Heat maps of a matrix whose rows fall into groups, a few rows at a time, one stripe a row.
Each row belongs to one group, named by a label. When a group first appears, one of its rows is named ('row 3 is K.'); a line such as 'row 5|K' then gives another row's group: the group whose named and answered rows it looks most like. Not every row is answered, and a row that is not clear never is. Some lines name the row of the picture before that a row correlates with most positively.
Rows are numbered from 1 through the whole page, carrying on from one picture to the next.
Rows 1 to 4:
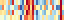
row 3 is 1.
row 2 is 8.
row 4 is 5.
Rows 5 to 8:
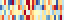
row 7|5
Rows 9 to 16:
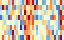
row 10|8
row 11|5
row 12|5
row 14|5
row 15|1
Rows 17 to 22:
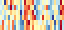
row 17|5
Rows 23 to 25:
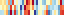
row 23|1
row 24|5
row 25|5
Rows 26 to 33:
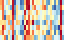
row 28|8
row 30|1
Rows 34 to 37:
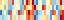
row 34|1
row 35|8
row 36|5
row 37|5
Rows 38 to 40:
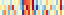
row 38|1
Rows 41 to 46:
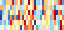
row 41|1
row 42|8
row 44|5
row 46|5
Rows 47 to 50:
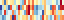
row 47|8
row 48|5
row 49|1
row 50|5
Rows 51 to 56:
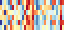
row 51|5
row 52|1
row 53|8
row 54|1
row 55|5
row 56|5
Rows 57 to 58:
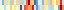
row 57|1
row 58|5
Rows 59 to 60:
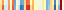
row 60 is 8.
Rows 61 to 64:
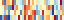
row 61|8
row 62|1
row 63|5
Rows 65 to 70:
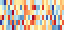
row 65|5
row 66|5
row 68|8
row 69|5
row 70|8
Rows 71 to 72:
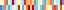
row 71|1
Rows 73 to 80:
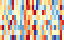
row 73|1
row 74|1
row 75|8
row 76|8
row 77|5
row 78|8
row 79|1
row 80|8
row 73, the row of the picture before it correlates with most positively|71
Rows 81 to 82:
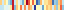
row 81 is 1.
